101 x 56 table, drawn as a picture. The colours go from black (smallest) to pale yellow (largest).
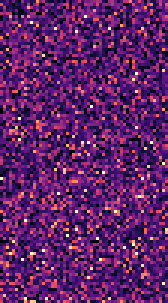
Average level on the scale: 30%. Histogram: skewed, a long tail of high values. Stripes: none. Seam: none. Mirror symmetry: none. Grain: fine.
